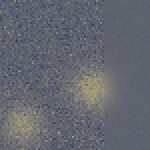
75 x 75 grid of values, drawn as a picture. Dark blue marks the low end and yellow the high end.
On average the colour sits 40% of the way up the scale. Two bumps rise from the field. The values are skewed, with a long tail toward high values. The right part is calmer, past a seam about 70% of the way across.
